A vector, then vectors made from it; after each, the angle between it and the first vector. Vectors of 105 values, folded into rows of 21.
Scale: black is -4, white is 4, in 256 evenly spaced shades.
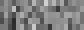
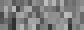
nearly parallel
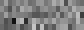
partly aligned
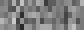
partly opposed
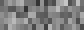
partly opposed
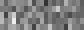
nearly opposite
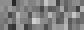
partly aligned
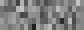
partly opposed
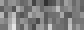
nearly opposite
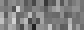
nearly opposite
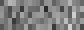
orthogonal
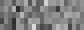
nearly parallel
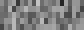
partly opposed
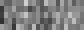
partly aligned
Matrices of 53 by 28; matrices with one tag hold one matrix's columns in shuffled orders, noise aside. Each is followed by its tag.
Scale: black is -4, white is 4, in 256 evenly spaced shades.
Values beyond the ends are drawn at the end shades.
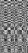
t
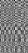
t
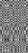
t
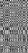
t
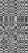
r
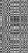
r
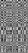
t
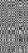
t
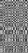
t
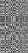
r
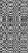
r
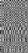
t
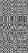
r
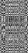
r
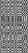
r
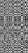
r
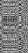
r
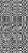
r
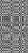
r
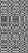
r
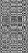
r
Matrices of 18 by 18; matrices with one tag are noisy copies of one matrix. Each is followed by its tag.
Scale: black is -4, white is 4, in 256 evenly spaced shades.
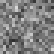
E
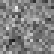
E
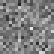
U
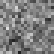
E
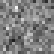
E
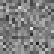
U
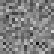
U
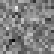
E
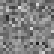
U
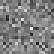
U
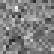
E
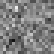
E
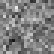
E
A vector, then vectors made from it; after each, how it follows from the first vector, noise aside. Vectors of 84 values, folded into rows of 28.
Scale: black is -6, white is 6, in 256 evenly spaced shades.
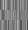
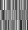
scaled up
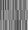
sign-scrambled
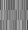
sign-scrambled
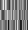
scaled up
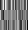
scaled up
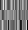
scaled up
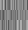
sign-scrambled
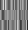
scaled up
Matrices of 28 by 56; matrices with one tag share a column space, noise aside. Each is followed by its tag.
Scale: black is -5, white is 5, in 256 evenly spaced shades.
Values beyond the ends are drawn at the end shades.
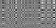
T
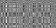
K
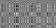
K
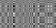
K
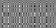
K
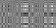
K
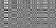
T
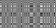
K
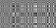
K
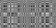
K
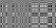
K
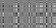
K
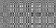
K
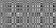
K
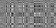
K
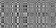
K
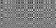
T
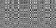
T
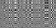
T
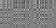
T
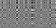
T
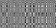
K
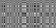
K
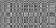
K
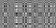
K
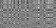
T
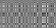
K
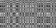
K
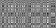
K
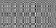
K
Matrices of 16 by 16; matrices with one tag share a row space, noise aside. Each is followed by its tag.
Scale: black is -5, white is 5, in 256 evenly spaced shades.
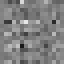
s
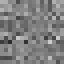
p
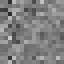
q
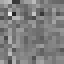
q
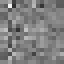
q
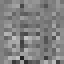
s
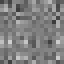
p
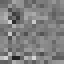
q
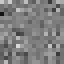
p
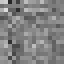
q
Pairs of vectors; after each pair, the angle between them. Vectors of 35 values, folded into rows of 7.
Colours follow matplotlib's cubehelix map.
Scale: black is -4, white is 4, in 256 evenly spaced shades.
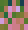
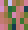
partly opposed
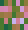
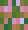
nearly parallel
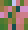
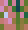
orthogonal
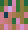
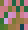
orthogonal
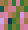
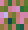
partly aligned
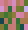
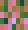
orthogonal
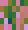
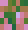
nearly parallel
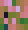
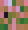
nearly parallel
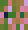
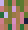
partly opposed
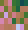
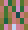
orthogonal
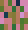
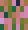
nearly parallel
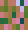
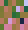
partly aligned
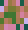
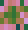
nearly parallel
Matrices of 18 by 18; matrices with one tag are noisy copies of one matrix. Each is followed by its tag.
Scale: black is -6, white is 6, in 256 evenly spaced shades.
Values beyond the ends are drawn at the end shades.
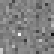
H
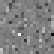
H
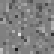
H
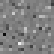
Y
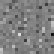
H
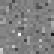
H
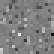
H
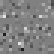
Y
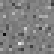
Y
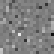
H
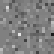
H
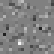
Y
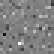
Y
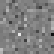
H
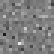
Y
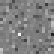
H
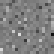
H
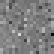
H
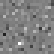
Y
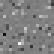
Y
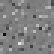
Y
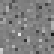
H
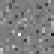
H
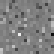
H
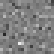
Y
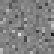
H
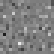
Y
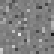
H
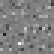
Y
